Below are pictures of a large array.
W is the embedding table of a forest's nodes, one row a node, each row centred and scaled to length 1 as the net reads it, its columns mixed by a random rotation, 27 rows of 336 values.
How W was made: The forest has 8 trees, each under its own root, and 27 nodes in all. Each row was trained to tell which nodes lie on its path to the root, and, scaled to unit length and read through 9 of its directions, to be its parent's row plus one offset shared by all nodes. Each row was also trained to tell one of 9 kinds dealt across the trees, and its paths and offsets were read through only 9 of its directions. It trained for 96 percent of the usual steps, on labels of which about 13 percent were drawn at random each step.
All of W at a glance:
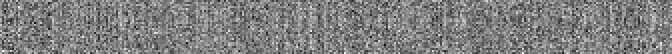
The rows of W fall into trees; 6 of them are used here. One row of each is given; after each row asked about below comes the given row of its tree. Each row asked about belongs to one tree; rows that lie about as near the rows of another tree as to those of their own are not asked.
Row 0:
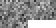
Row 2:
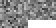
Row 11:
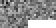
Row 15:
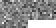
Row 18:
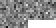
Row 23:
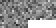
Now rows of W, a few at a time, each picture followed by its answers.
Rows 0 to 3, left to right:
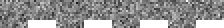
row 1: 18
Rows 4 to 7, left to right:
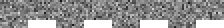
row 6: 18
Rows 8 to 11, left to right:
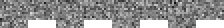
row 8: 2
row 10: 11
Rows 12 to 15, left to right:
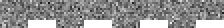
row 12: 18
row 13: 11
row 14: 18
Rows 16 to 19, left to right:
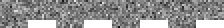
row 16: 0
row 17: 11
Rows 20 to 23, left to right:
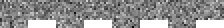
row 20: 2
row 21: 23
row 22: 23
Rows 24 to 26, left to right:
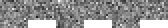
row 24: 11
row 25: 0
